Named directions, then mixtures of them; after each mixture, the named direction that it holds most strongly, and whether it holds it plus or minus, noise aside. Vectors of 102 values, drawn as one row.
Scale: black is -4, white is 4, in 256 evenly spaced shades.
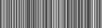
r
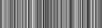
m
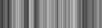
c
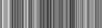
c, minus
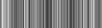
c, minus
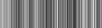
c, minus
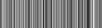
r, plus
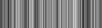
c, plus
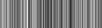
m, plus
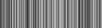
r, plus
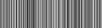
r, plus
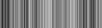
c, plus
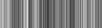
c, minus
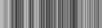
c, minus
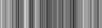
c, minus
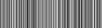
r, plus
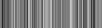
m, minus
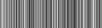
r, plus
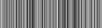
m, minus
